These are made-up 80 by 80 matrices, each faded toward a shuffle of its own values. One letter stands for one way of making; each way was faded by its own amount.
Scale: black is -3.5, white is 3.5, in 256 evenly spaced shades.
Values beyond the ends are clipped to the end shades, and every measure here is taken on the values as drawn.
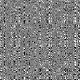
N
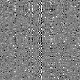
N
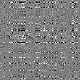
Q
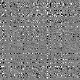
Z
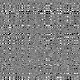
Q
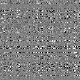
Z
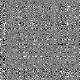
Z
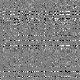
Q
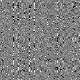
N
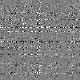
Z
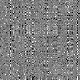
N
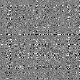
Z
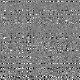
Z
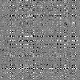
Q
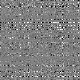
Z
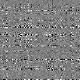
Z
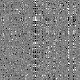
N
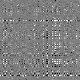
Q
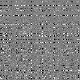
Z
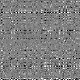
Q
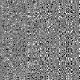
N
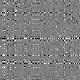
Q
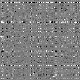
Q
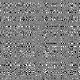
Q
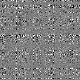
Z
